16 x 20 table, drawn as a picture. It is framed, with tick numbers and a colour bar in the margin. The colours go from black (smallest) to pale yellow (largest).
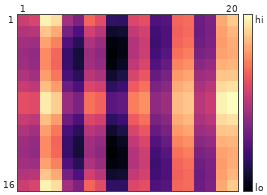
Overall the values sit about 50% of the way up the scale. The middle right is the ninth with the highest average. It is mirror symmetric from top to bottom. Stripes running up and down repeat 5 times from left to right.
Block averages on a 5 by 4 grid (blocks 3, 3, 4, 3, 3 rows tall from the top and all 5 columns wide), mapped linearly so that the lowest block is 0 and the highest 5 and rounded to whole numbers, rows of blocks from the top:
4 1 2 4 | 3 0 2 4 | 4 2 4 5 | 3 0 2 4 | 4 1 2 4
